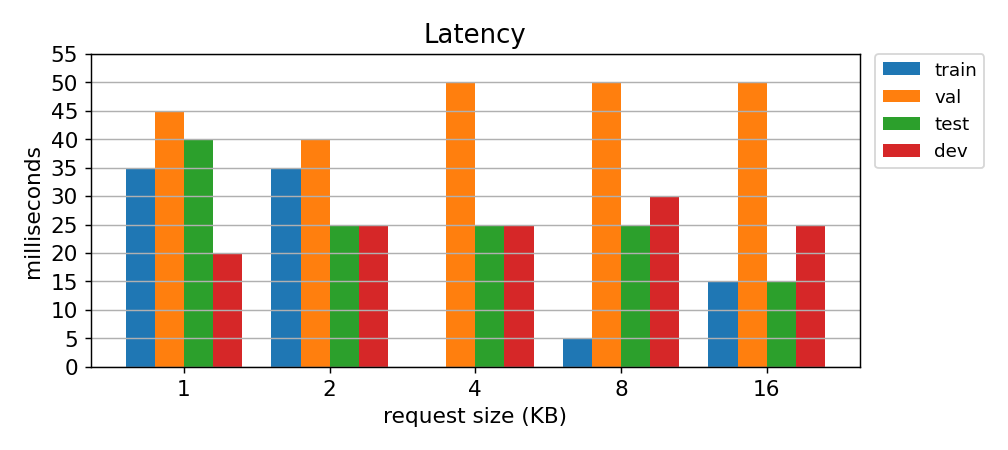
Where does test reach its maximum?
1
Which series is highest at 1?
val
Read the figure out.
Title: Latency
x-axis: request size (KB), ticks 1 2 4 8 16
y-axis: milliseconds, ticks 0 5 10 15 20 25 30 35 40 45 50 55
Legend: train, val, test, dev
Values:
train: 35 35 0 5 15
val: 45 40 50 50 50
test: 40 25 25 25 15
dev: 20 25 25 30 25
